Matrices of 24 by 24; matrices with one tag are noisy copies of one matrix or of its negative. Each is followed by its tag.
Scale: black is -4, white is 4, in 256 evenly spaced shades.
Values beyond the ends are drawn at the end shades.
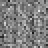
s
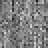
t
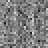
s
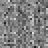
s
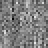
t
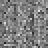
s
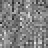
t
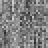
t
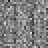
s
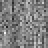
t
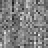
t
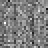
s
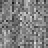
t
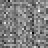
s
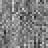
t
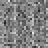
s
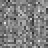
s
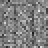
s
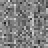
s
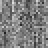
t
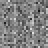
s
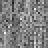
t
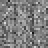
s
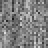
t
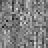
t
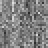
t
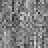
t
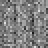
s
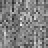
t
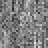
t
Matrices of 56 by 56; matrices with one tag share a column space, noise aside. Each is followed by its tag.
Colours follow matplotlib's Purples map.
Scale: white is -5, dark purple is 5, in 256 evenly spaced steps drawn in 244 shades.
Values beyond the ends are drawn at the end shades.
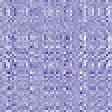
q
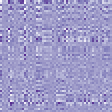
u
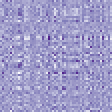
q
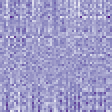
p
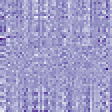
p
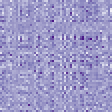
q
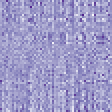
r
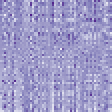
r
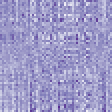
r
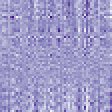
p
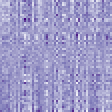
r
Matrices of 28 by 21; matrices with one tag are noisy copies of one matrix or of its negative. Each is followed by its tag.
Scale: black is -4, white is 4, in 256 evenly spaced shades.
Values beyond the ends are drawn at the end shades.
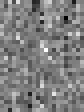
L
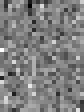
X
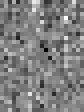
L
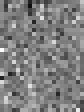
X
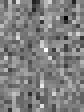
L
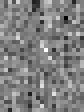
L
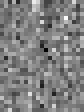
L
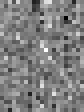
L
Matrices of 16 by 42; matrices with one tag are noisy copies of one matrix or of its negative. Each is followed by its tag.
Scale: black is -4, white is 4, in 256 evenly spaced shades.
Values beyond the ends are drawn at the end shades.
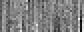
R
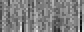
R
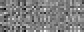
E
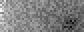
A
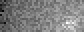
A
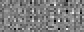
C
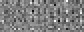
C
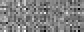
E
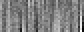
R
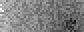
A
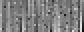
R
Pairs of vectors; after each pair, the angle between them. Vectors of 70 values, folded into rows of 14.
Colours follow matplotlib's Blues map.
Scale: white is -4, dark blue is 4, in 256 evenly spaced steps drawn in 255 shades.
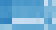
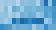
nearly opposite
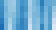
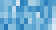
partly aligned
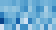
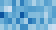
partly aligned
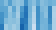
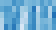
nearly opposite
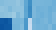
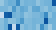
orthogonal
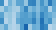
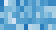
partly aligned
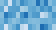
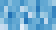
partly aligned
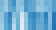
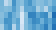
nearly parallel
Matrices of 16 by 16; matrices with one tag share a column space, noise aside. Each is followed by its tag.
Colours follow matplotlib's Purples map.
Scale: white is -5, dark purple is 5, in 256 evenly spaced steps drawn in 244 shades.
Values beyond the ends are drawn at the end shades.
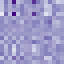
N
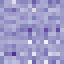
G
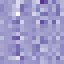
N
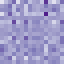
N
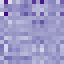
N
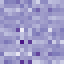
G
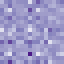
G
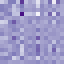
N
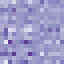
G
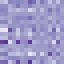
G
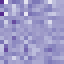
N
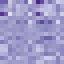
N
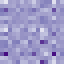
G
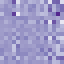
N
